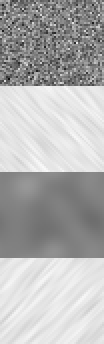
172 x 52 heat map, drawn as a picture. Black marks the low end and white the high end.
The table splits into 4 rows of 1 panel. Panel 1,1: middling, fine-grained, strong in contrast. Panel 2,1: very high, slanting down to the right, faint in contrast. Panel 3,1: middling, smooth, faint in contrast. Panel 4,1: very high, slanting up to the right, faint in contrast.
